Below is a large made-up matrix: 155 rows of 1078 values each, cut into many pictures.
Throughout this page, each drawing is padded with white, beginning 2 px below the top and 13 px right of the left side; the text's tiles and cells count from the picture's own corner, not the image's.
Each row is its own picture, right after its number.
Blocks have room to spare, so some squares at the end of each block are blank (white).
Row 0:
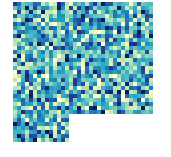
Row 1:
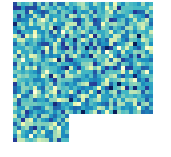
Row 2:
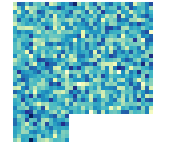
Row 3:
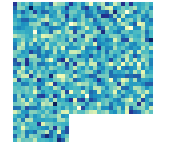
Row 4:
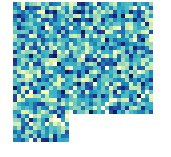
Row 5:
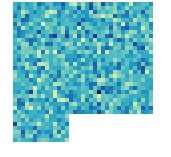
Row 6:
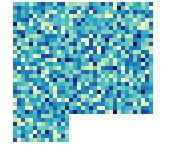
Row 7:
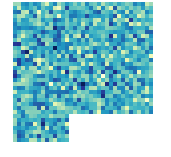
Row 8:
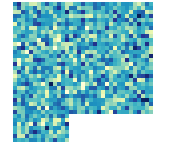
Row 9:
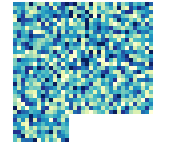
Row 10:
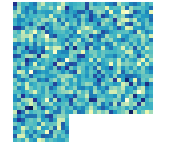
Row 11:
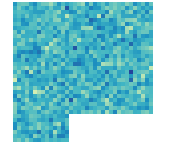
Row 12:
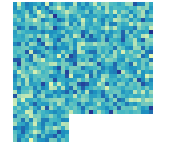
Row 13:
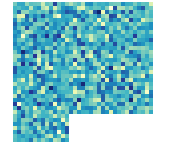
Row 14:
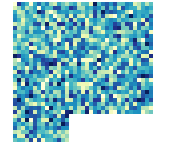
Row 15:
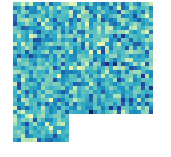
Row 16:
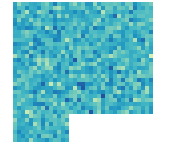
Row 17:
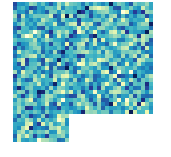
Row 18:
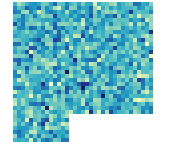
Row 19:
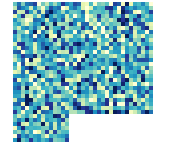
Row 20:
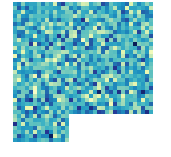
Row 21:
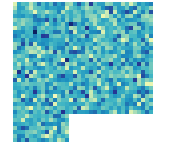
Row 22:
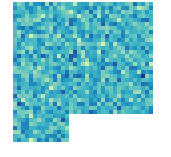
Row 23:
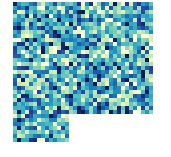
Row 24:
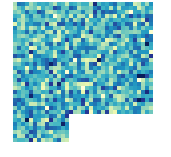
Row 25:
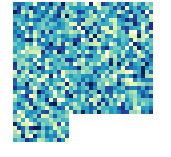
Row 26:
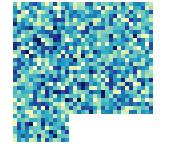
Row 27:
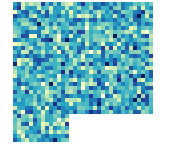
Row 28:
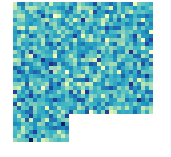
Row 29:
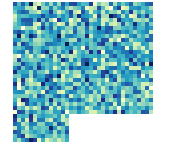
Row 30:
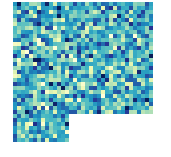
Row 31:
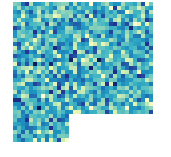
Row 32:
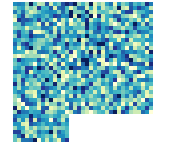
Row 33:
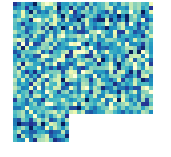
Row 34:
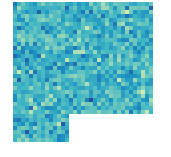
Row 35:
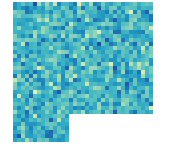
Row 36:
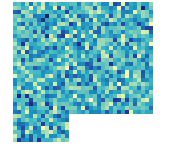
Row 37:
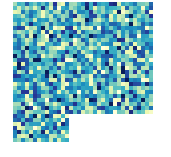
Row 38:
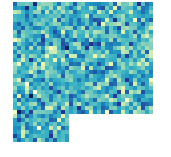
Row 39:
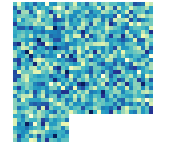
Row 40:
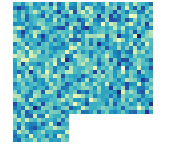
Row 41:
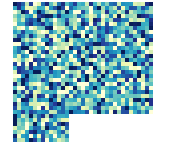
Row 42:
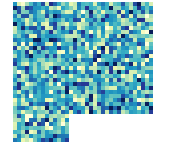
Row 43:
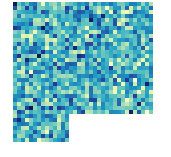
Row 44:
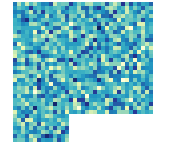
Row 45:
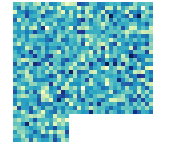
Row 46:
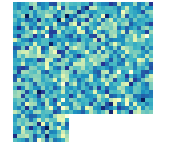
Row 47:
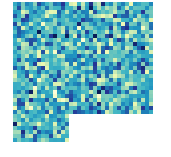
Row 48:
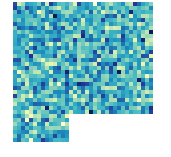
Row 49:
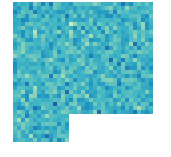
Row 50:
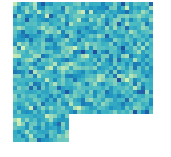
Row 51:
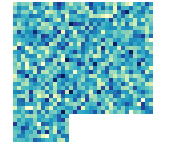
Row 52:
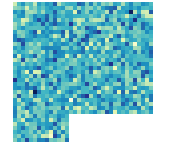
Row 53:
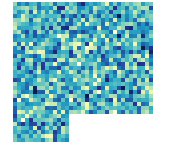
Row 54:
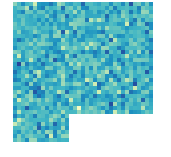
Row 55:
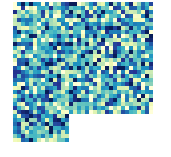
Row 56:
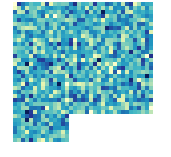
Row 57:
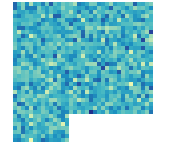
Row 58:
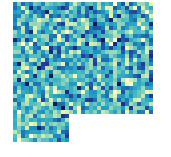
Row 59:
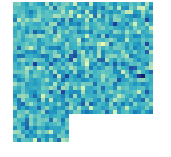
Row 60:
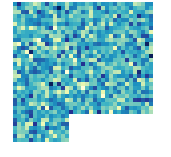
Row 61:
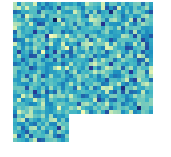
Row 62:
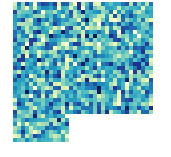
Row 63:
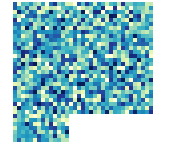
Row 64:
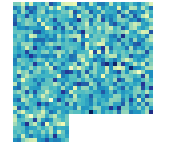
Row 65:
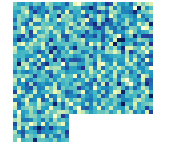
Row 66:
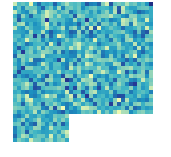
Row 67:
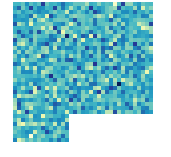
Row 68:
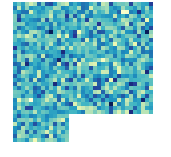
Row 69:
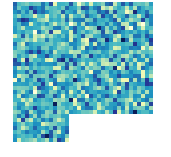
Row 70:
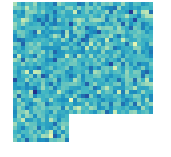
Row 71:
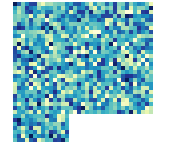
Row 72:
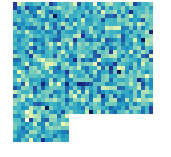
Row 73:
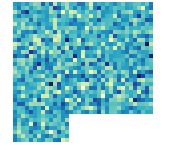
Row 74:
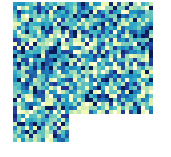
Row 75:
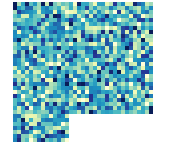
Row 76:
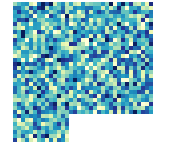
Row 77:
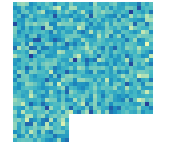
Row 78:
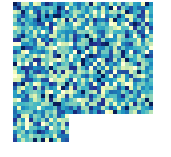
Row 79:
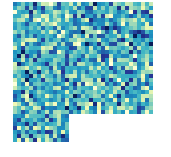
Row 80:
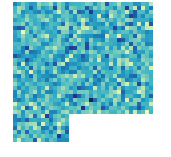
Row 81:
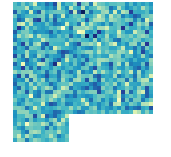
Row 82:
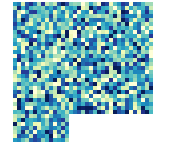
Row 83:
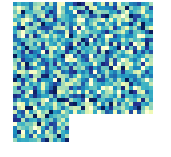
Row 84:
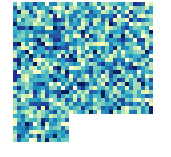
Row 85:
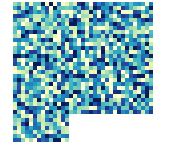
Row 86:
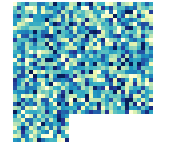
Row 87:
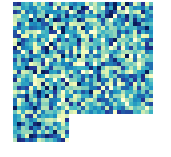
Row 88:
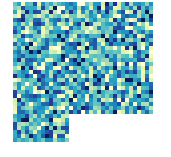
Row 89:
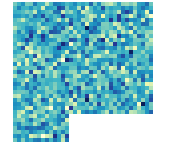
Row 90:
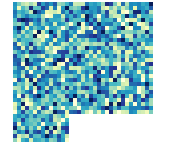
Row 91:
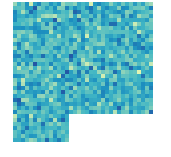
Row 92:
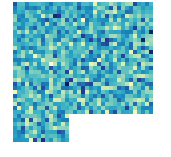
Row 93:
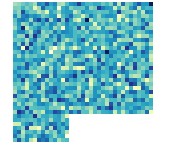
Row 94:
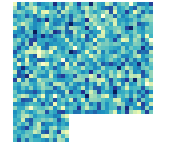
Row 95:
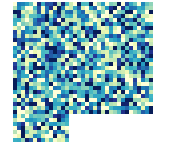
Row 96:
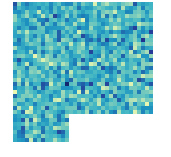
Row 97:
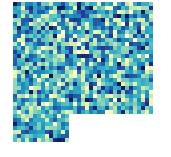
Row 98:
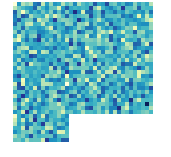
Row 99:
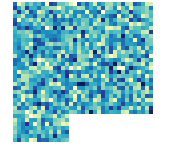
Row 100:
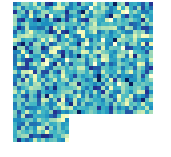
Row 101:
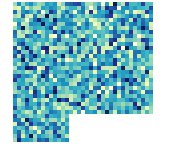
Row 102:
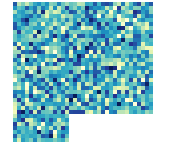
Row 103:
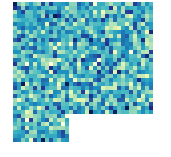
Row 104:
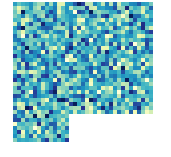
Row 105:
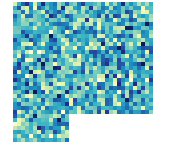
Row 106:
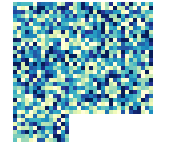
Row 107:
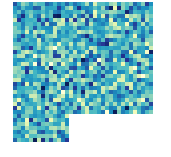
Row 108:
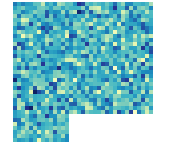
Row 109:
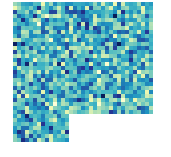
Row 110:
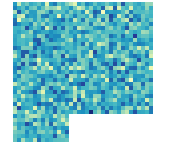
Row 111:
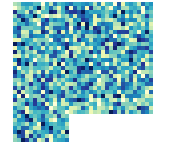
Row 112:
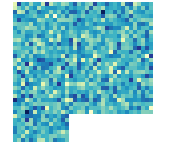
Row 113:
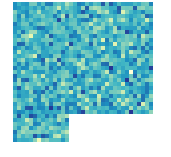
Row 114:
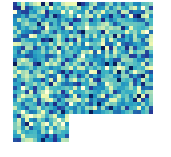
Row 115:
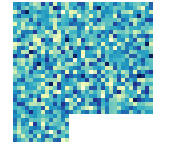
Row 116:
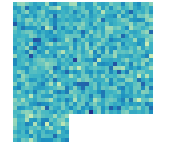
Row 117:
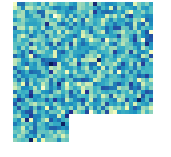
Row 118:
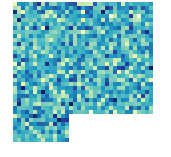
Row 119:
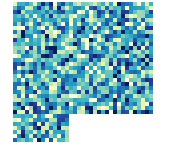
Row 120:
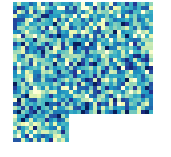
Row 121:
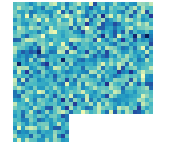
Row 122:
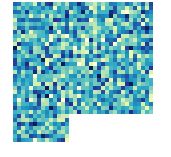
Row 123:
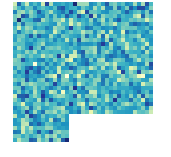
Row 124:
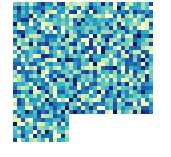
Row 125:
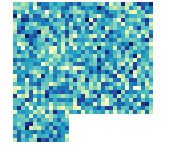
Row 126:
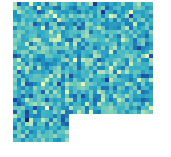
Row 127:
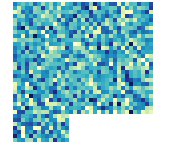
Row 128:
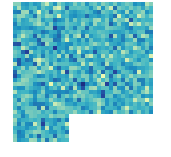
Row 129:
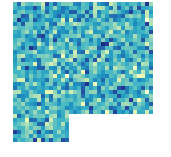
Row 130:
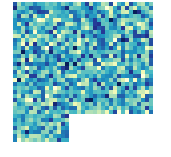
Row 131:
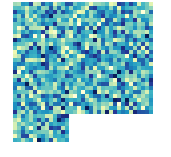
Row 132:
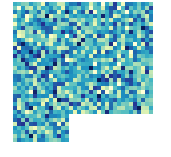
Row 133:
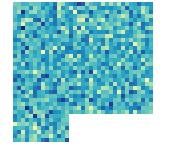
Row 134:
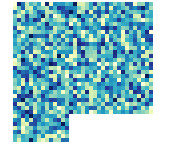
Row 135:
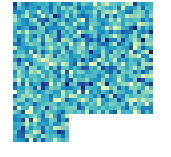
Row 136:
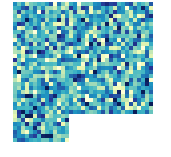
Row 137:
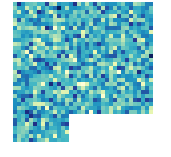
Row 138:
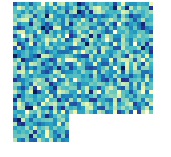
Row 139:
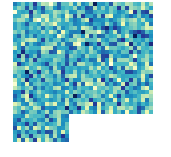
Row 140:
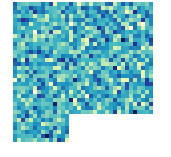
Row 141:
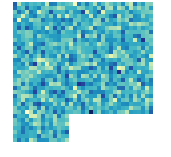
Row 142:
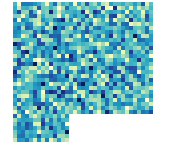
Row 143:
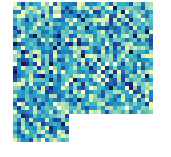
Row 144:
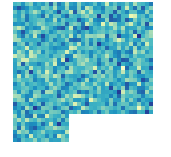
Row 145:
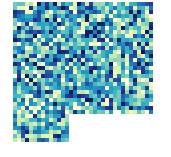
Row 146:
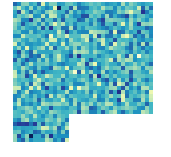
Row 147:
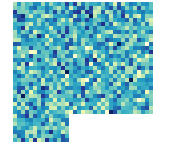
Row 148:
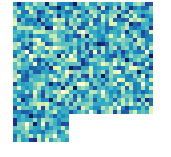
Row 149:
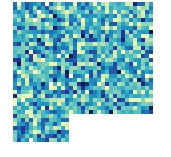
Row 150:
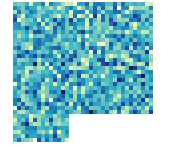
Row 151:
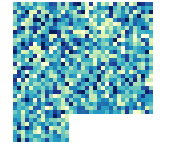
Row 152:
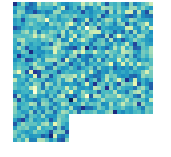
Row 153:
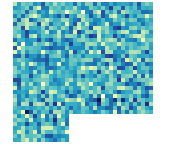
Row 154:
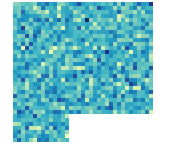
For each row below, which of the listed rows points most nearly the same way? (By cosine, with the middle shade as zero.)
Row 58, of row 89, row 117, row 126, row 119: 89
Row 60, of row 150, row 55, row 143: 55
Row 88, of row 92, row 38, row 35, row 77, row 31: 35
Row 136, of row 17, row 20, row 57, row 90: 20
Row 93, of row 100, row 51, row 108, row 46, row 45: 100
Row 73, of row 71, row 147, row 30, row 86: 30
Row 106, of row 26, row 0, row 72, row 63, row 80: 80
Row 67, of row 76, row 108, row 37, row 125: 76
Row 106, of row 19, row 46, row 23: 46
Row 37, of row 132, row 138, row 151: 138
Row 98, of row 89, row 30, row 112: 112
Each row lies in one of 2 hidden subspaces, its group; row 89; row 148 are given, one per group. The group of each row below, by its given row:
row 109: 148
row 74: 89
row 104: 89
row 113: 89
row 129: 148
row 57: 148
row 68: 89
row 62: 89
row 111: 148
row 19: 89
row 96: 148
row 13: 148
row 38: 89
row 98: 148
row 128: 148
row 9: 148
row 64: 148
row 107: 148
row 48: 148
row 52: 89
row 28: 148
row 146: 89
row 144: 89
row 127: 89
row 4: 148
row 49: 89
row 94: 89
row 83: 89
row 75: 148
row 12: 148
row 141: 148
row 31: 148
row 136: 89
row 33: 89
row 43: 89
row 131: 89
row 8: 148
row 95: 89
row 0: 89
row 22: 148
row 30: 148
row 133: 89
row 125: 89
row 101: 89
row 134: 148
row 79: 89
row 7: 148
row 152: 89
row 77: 148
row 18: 148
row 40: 89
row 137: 148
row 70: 89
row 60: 148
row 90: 89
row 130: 89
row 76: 89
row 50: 89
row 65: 89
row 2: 148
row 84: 148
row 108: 89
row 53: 89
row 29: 148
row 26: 148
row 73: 148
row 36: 89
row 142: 148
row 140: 89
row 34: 89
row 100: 89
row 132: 89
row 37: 89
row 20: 89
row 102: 89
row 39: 148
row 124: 89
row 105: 89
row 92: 148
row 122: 89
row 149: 148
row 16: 148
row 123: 148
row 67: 89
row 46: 89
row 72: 148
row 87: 89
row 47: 89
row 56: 148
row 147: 148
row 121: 89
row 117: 148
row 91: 148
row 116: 148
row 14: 148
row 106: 89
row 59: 148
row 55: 148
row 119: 89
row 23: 89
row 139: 89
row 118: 148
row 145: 89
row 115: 148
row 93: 89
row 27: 148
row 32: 148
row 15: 148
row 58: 89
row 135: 148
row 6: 89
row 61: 89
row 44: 89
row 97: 89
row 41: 148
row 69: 89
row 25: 89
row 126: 148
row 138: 89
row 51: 89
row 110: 148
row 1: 89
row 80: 89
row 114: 148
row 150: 148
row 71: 89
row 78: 148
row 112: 148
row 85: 148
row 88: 89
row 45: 148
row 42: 148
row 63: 148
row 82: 89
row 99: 148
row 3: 89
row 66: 89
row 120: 89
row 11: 89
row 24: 148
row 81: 89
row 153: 148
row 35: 89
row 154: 89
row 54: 89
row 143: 148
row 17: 89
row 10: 89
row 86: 89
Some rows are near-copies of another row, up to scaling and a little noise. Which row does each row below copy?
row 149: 12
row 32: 9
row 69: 140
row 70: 52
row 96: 135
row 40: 144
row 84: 39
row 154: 93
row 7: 128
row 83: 104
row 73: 115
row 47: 5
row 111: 109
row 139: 79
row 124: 6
